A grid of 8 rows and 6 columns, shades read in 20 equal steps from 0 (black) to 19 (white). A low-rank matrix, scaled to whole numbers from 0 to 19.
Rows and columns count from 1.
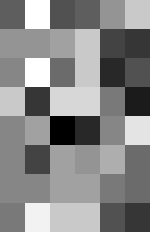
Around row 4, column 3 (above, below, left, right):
8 0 4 16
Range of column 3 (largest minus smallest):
16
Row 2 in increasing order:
4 5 11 11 12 15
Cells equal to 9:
3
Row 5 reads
10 12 0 3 10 17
